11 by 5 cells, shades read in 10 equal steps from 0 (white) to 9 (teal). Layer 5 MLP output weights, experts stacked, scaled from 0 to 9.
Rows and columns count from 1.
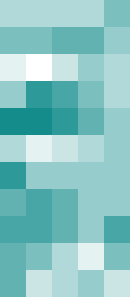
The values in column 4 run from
1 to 6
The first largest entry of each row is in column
5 3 4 2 1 5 1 2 1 1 1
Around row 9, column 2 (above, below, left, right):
7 5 7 6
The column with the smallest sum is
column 4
